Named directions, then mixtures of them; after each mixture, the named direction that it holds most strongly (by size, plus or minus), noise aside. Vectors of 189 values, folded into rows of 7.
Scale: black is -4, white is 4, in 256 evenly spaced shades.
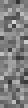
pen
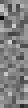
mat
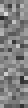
mat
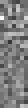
mat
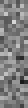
pen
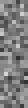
pen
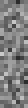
pen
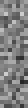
pen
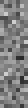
pen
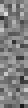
mat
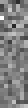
mat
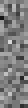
mat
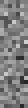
pen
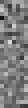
mat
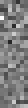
mat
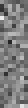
mat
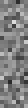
pen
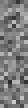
pen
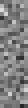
mat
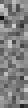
mat
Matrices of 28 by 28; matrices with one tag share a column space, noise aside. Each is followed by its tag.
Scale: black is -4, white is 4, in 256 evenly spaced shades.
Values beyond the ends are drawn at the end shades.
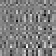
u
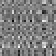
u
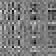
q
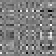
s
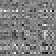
s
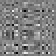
s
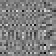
s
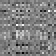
s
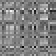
q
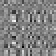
u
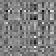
q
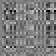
q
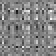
q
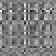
q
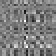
u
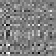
s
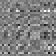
s
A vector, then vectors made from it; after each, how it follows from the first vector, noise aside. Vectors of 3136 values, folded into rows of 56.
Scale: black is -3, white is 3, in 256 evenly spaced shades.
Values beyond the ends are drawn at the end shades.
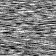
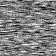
reversed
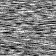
copied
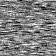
reversed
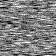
wrapped around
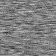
shrunk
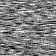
copied
